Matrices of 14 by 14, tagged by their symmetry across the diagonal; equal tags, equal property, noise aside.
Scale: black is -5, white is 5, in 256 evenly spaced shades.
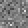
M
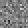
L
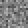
L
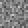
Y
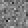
Y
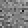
Y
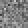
L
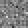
L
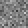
L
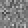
Y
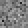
M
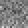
Y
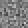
L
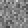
Y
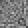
M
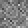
M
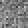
L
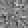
L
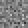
L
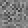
M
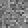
Y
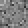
M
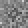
M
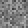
Y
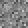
M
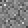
M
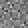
L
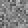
Y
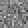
Y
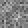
M
